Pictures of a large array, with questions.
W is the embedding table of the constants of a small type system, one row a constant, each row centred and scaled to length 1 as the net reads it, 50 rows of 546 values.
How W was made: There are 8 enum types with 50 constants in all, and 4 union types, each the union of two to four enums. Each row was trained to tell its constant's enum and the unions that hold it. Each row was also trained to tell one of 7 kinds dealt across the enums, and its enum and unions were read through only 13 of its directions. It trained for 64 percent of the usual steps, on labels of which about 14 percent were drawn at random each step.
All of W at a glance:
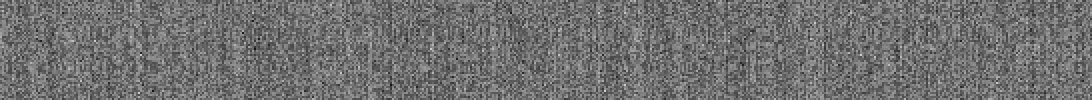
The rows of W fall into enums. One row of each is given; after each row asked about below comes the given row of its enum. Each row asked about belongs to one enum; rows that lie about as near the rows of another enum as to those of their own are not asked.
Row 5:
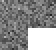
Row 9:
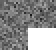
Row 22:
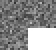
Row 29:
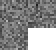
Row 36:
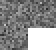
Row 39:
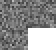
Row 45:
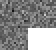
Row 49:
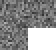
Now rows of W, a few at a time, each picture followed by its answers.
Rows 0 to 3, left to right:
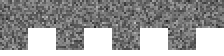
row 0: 22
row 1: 49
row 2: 9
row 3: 36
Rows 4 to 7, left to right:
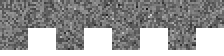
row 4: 49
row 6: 49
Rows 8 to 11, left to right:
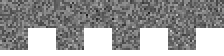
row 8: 45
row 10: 29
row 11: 5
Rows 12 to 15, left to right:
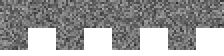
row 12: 49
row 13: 29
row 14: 36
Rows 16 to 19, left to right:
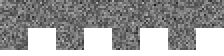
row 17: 36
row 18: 39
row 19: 39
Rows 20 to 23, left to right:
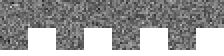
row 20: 5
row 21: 36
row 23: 22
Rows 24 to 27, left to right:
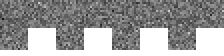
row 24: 22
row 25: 5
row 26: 29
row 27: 22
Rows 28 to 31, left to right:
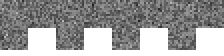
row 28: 39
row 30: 22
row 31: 36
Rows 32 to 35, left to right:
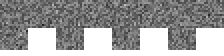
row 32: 45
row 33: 45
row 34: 45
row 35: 45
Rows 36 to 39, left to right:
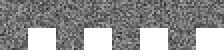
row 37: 29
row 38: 49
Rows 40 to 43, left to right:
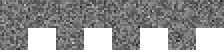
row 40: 29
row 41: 49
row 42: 5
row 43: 36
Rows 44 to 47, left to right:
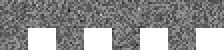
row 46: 49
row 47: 39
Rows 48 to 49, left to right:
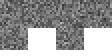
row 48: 36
